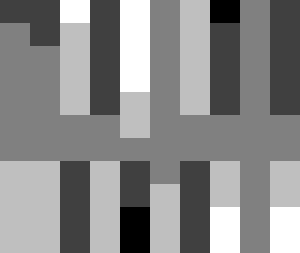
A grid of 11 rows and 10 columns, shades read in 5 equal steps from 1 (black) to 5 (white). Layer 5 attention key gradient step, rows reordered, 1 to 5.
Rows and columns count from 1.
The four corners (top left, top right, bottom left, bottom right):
2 2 4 5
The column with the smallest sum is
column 4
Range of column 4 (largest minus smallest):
2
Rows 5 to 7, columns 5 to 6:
4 3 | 4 3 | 3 3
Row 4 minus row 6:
0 0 1 -1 1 0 1 -1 0 -1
